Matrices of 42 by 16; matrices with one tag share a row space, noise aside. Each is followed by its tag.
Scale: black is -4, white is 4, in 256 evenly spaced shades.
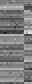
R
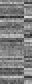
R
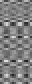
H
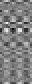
H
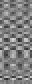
H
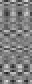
H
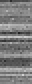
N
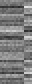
R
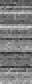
N
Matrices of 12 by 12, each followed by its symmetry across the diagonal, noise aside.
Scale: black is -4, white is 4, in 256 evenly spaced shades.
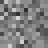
neither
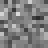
neither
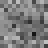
neither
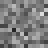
neither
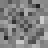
symmetric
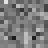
neither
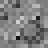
symmetric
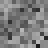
symmetric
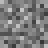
symmetric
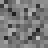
symmetric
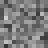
neither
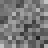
symmetric
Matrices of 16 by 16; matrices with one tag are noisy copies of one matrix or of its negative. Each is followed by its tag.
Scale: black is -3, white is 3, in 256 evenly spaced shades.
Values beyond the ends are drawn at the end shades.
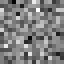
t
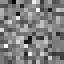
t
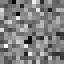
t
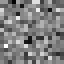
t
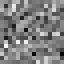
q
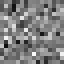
q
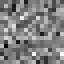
q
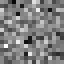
t
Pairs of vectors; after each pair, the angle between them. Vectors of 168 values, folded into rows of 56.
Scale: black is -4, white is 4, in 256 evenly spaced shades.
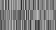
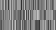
nearly parallel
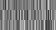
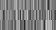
nearly opposite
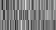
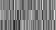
orthogonal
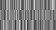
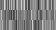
orthogonal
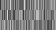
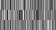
nearly opposite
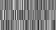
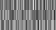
partly aligned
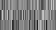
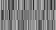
partly opposed
